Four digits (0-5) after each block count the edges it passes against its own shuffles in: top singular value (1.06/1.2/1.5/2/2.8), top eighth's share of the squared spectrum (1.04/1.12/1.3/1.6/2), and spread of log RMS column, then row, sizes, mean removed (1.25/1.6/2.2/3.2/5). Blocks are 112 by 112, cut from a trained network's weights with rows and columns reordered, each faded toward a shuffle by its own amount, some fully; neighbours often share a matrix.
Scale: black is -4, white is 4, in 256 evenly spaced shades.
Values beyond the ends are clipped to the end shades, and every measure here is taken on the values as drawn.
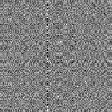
5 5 2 3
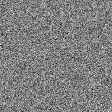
3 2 0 0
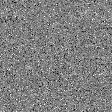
2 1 0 0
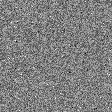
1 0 0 0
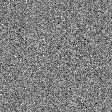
3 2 0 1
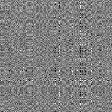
5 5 3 3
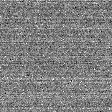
4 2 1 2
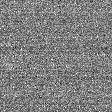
2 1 0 0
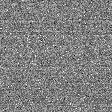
2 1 0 0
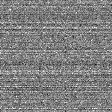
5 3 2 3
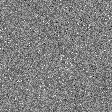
0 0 0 0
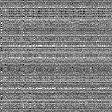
5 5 3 4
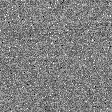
1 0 0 0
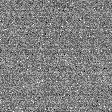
2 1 0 0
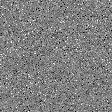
1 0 0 0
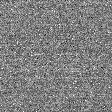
2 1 0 0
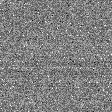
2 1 0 0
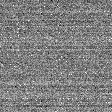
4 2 0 1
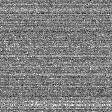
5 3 1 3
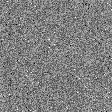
2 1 0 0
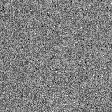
3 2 0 0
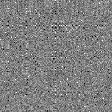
4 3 2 2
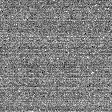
4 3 1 1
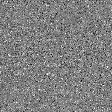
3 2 0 1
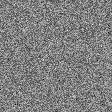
0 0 0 0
